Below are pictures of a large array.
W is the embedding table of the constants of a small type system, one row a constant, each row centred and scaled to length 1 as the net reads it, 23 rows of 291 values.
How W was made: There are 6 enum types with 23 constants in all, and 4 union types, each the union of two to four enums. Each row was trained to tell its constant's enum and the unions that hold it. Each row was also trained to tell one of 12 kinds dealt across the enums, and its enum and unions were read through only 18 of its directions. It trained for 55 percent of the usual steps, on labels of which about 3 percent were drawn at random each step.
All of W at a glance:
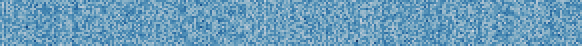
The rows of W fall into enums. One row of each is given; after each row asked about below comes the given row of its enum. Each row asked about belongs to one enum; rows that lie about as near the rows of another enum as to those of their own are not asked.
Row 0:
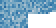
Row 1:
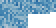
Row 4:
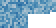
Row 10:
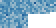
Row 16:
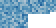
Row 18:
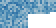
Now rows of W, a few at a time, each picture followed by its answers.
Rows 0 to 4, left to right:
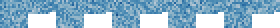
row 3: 0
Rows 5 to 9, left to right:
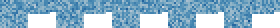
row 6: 18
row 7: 1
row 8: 0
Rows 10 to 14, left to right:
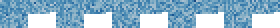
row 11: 1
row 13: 18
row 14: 1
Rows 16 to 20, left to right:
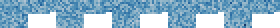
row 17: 18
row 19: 16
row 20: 0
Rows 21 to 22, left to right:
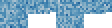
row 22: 1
